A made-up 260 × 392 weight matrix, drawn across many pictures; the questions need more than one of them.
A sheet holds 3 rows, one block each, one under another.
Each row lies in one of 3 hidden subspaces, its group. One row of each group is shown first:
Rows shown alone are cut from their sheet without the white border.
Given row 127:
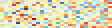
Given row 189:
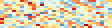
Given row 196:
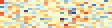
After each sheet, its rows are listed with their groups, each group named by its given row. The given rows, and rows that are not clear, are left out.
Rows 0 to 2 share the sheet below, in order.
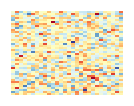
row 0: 127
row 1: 127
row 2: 196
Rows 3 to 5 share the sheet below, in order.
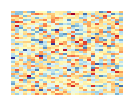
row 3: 127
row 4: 189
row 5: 127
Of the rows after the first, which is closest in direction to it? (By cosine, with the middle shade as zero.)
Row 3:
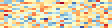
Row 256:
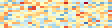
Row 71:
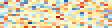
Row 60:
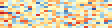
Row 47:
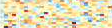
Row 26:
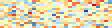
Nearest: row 256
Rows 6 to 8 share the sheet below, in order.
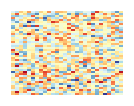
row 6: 127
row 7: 196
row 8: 127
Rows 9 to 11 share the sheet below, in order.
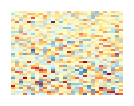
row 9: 127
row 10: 127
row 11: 189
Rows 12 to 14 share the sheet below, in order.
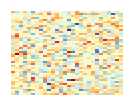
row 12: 127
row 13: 189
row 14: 127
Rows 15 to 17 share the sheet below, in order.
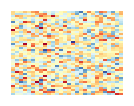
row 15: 189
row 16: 127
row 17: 189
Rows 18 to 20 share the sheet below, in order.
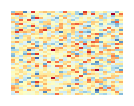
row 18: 127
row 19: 127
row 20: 127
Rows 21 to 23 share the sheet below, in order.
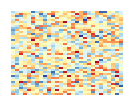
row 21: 189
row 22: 127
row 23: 127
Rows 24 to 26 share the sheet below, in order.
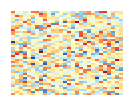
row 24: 189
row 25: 189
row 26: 189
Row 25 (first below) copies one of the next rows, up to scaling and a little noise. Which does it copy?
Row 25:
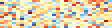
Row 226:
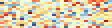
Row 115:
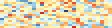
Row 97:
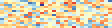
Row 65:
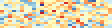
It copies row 226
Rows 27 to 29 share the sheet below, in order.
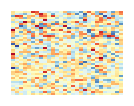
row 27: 189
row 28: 196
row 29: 196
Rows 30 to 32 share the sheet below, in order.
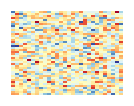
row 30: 196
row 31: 196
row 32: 196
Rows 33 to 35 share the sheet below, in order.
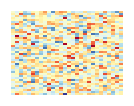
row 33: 127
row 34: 127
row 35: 127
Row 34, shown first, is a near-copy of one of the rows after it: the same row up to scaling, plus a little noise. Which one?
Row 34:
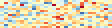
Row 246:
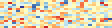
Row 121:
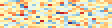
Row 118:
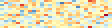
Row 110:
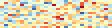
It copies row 110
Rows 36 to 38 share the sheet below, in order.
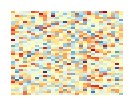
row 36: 189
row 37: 196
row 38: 196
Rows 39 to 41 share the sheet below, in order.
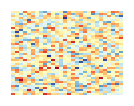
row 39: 127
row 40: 127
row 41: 127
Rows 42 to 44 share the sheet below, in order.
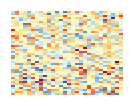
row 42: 196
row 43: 196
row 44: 189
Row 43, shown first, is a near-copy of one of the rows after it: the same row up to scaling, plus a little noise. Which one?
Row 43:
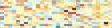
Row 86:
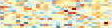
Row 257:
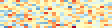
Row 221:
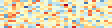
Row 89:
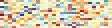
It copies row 86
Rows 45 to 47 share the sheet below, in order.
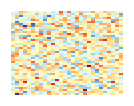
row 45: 127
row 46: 189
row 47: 196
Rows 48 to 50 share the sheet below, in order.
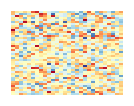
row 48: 189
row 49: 196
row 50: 189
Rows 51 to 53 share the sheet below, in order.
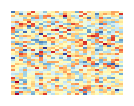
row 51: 127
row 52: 189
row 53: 196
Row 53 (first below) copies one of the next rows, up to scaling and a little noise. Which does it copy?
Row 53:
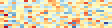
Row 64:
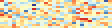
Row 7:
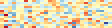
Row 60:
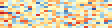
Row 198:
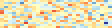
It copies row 7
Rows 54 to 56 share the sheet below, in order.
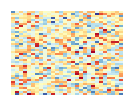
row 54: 127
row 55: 127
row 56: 196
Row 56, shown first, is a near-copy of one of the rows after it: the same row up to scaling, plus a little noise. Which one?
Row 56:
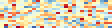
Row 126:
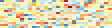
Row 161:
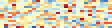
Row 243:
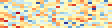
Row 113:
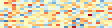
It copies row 161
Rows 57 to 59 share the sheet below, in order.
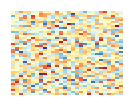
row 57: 127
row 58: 196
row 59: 189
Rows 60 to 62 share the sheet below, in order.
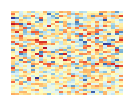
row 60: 196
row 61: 189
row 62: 196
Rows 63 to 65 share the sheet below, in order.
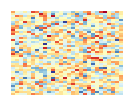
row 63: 189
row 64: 196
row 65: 189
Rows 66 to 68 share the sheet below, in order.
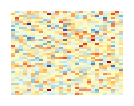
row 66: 196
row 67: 196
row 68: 127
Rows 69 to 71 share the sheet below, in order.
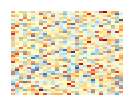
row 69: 189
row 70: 189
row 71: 127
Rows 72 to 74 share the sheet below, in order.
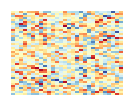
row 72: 189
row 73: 196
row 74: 189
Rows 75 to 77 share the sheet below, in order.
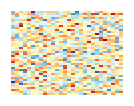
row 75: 127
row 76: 189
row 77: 196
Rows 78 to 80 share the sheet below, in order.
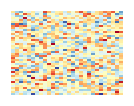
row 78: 189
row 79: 189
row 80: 127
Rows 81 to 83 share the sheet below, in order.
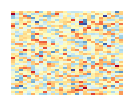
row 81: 196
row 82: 189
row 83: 127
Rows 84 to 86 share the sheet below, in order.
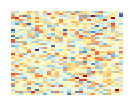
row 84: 196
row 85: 196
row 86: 196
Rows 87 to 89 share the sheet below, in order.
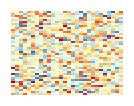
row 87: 189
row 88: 127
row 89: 196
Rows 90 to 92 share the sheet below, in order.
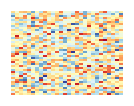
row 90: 127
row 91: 189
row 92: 189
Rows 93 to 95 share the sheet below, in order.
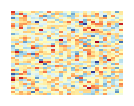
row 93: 196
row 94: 127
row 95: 196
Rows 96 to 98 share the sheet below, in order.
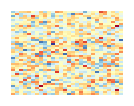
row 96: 127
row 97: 189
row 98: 196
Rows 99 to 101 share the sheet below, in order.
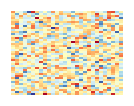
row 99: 196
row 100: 127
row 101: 196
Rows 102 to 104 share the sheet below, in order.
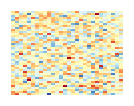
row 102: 127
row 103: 127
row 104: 196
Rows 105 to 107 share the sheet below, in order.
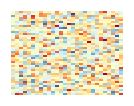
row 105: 127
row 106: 189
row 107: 127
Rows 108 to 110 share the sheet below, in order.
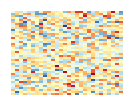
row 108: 189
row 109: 127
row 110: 127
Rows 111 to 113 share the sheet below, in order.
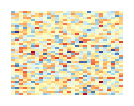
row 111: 196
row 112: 127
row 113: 196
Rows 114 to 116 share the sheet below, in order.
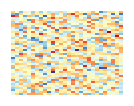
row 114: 127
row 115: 189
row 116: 189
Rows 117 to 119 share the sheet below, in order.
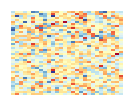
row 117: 189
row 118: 127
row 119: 189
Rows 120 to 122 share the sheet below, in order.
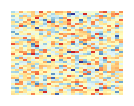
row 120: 127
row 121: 127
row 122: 127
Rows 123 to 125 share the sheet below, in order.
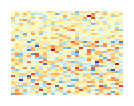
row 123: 127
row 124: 127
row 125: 127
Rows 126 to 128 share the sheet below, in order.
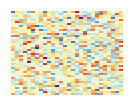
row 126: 196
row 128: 127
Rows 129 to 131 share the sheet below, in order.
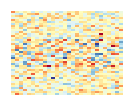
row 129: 127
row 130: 196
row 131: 127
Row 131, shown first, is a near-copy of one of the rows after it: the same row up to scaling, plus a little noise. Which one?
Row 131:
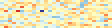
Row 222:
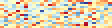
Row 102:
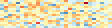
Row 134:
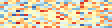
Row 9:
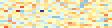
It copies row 9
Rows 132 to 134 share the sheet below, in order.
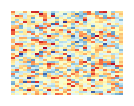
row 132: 189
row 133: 189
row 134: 127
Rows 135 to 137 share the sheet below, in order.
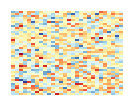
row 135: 127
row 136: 196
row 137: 127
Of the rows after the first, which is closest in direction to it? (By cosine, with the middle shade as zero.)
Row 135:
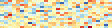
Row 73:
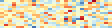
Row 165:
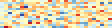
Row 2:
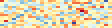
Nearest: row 73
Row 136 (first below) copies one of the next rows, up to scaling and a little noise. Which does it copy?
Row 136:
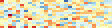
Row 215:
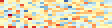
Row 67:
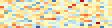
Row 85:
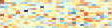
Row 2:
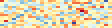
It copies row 215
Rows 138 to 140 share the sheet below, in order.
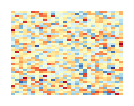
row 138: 189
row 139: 196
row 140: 189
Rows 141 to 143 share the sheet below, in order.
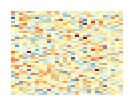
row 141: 196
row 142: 196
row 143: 127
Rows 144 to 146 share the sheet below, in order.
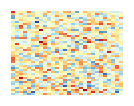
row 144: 196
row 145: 189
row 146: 196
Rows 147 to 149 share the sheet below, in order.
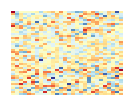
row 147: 196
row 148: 196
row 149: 127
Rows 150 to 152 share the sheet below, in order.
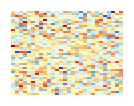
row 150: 189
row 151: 196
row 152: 127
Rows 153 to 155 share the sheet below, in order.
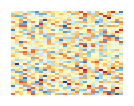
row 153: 189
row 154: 127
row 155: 189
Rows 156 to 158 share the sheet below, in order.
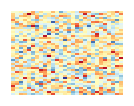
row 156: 127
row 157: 127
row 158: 189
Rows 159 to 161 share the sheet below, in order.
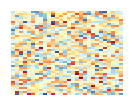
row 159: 189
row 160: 196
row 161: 196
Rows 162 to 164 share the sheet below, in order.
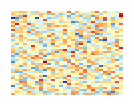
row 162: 196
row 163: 189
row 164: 189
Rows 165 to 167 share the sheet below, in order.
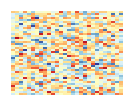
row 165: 127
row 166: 189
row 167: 189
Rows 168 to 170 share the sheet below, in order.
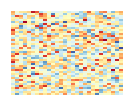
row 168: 189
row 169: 189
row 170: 127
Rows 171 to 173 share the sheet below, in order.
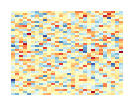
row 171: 189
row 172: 196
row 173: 196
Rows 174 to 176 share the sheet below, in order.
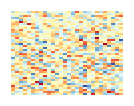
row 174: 196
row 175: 189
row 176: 189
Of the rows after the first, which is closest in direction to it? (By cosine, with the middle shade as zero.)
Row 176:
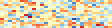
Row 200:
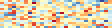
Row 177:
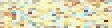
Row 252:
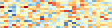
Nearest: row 200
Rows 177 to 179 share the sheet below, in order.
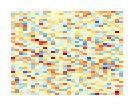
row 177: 189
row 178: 189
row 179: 127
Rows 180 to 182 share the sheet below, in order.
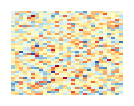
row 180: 127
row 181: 127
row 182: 189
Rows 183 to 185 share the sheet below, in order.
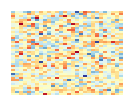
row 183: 127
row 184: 127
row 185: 196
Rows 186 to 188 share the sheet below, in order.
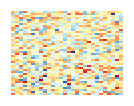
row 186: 127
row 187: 189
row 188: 189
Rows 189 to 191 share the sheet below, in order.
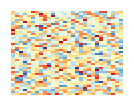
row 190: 196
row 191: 196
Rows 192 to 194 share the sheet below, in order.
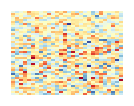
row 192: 196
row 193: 189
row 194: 196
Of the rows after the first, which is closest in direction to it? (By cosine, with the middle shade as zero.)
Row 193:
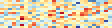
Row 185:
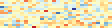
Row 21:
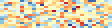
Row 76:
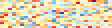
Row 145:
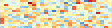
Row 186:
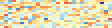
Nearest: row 21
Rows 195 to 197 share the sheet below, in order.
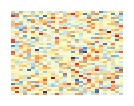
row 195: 127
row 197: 127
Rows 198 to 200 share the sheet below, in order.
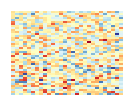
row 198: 196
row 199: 189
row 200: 189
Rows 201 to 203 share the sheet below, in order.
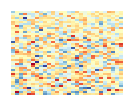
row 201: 196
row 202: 196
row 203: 196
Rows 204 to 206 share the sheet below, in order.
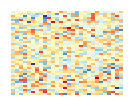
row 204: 127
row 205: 189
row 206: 189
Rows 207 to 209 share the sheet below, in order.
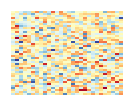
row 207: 196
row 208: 127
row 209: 127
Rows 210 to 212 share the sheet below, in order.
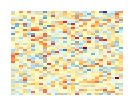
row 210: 189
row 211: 189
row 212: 189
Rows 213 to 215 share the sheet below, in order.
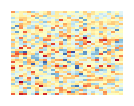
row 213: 196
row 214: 189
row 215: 196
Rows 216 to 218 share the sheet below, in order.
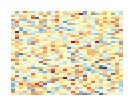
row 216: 127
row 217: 127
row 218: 189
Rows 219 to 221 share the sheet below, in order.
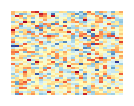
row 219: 189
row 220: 196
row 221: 196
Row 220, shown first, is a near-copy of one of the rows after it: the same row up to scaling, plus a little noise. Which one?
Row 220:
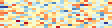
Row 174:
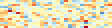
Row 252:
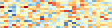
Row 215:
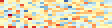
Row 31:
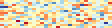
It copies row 31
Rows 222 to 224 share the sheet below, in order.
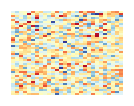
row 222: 127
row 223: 196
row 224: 127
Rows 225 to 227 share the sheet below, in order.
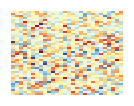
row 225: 189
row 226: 189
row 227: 189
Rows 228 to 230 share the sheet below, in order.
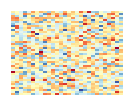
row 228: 196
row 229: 189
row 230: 127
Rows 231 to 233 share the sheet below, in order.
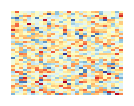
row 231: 196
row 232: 189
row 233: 189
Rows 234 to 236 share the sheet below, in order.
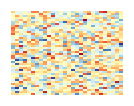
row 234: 189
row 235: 127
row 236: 127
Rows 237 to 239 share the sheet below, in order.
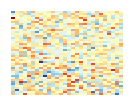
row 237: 196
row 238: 127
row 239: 127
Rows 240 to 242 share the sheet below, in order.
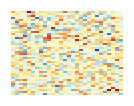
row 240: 196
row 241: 189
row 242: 196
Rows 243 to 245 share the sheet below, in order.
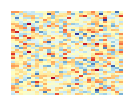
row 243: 196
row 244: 196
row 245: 127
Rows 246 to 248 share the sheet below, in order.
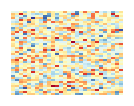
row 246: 127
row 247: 127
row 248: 127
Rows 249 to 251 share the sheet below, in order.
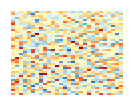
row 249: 196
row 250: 127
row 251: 189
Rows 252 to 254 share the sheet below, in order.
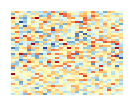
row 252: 196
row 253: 127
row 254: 196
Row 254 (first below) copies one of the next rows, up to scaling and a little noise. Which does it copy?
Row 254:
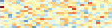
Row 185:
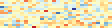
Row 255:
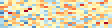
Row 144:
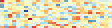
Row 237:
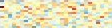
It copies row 237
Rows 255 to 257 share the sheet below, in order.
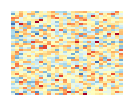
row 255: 196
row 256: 127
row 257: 196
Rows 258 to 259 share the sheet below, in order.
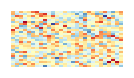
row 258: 189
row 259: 196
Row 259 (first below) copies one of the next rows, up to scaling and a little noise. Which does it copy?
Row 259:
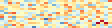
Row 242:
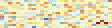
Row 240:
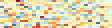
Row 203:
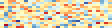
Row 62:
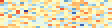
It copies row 242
